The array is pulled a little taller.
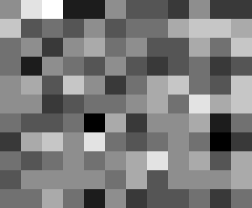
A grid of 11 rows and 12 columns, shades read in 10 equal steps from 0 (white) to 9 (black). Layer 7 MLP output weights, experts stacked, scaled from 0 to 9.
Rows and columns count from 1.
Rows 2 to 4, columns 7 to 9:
5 5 3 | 4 6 6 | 6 7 6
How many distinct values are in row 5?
6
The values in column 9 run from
2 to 7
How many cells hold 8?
5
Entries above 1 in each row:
10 12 12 12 12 11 12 11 11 12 12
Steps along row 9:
up down down up down down down up down up down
